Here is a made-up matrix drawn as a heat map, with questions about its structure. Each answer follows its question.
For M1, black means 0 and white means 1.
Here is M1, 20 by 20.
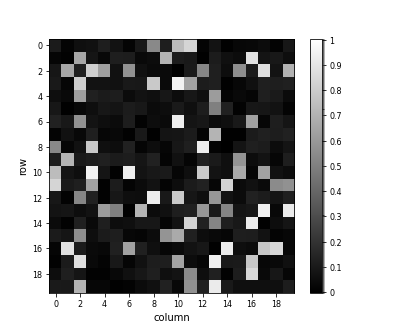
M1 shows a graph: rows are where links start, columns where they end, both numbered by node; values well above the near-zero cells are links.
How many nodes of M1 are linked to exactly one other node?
2
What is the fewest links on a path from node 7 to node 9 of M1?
5
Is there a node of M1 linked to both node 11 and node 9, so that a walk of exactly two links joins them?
no
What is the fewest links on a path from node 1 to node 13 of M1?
3
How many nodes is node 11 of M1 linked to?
5
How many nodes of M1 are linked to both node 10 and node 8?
3
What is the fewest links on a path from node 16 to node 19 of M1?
3
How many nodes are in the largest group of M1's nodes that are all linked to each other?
2
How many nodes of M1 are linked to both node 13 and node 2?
4
